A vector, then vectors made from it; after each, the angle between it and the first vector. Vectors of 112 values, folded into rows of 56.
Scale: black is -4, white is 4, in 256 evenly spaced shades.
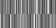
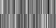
partly opposed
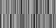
nearly opposite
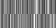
nearly parallel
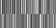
orthogonal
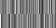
partly aligned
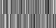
partly opposed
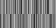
nearly opposite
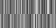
nearly parallel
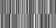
nearly parallel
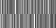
partly aligned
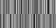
nearly opposite
